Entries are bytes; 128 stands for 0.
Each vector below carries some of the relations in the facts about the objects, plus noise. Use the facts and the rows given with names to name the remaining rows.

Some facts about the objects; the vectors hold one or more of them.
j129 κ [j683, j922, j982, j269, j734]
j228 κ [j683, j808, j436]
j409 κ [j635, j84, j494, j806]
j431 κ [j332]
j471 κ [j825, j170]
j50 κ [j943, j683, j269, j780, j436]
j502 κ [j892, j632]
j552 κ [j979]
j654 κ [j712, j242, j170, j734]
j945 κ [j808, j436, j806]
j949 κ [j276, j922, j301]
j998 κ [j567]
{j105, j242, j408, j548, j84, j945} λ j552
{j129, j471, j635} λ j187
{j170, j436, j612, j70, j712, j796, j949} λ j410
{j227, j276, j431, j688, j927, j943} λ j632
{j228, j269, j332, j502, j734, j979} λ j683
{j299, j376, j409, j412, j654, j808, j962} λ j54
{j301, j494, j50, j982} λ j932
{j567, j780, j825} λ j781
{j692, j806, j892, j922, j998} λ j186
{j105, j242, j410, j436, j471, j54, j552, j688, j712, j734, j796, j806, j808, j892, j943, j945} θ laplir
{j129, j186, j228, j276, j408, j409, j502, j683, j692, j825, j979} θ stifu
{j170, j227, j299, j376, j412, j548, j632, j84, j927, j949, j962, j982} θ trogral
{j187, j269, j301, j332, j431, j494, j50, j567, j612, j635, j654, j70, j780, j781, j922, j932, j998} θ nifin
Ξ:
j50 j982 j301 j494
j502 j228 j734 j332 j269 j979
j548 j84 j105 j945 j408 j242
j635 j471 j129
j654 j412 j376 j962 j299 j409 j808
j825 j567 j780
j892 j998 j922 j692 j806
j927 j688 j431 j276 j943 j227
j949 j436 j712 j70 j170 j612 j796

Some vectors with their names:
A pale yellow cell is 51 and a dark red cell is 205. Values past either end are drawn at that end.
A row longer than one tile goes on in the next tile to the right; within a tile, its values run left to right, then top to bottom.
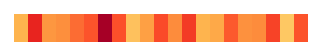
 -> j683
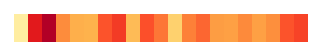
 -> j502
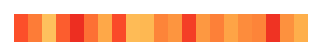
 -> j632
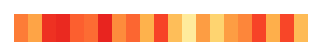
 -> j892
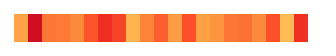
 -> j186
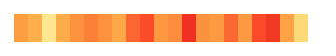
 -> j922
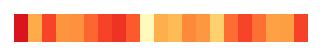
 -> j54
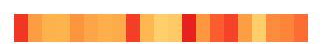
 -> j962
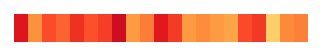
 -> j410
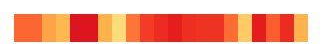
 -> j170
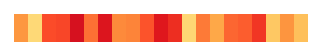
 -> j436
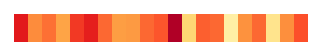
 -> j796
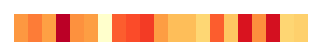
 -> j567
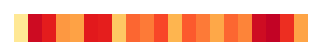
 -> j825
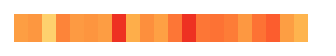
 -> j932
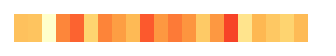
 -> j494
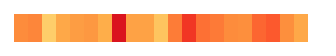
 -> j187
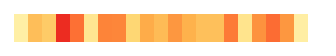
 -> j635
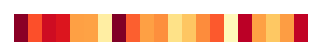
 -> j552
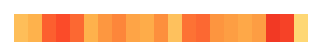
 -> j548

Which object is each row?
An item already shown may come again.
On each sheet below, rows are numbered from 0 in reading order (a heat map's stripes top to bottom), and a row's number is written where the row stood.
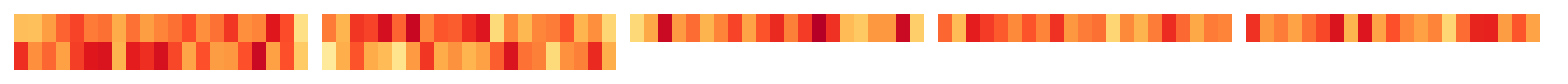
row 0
j982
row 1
j436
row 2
j949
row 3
j688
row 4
j734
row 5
j712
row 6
j50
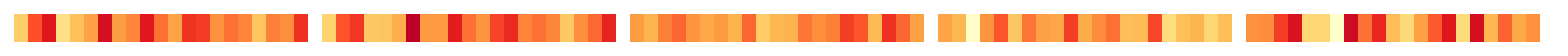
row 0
j129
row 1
j129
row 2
j412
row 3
j494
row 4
j998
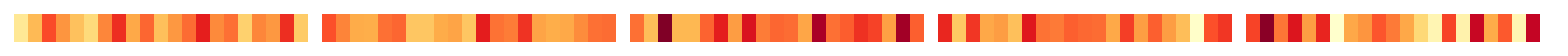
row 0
j50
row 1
j227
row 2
j471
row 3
j945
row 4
j979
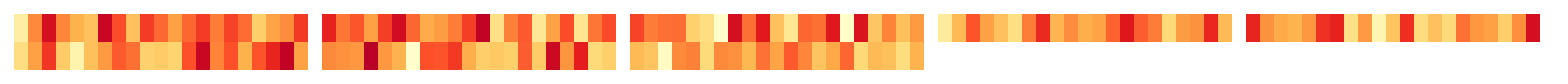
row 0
j228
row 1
j796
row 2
j431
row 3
j50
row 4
j808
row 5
j654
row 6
j567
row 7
j494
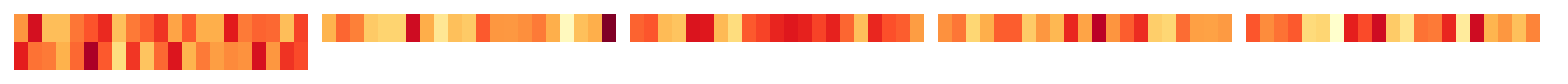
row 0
j276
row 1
j409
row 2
j170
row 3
j612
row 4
j431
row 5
j242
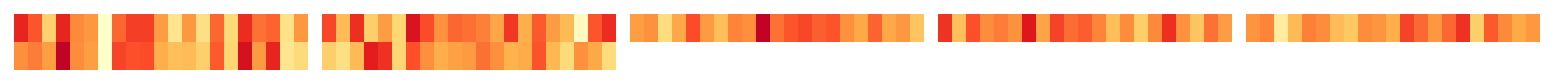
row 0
j332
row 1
j945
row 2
j70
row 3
j105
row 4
j269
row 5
j567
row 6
j84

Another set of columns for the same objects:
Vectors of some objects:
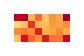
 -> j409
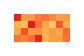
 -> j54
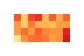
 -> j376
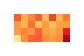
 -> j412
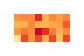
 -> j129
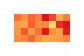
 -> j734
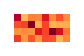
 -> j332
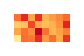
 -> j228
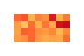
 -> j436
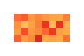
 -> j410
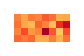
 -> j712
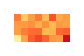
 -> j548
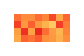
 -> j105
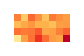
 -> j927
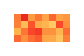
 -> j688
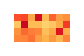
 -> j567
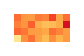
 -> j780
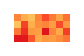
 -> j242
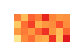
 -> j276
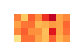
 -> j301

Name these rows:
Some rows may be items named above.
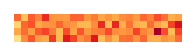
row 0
j276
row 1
j410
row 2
j712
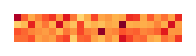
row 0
j808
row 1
j825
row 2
j796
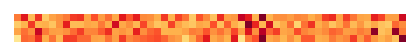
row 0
j228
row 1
j796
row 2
j945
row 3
j949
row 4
j502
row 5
j269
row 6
j979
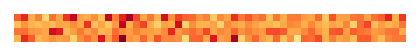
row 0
j612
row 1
j84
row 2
j494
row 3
j227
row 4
j70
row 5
j50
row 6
j269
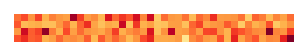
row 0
j471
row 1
j494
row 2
j998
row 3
j276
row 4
j170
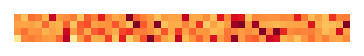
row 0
j982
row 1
j276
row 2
j632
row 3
j84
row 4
j431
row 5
j635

